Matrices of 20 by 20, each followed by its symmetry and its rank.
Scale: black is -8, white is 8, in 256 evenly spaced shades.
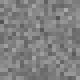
neither, full rank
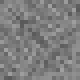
symmetric, full rank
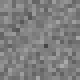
symmetric, full rank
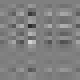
neither, rank one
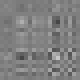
symmetric, rank two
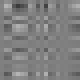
neither, rank one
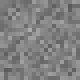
symmetric, full rank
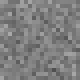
neither, full rank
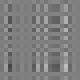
neither, rank one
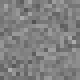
neither, full rank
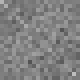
symmetric, full rank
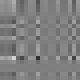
neither, rank one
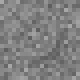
symmetric, full rank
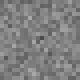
neither, full rank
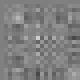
symmetric, rank two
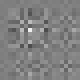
symmetric, rank two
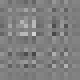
symmetric, rank two
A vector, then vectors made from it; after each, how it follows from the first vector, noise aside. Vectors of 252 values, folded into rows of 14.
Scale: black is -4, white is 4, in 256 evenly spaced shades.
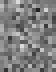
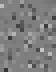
partly zeroed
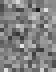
sign-scrambled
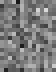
sign-scrambled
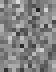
sign-scrambled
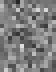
sign-scrambled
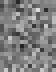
negated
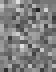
copied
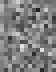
copied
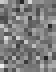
wrapped around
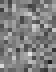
wrapped around
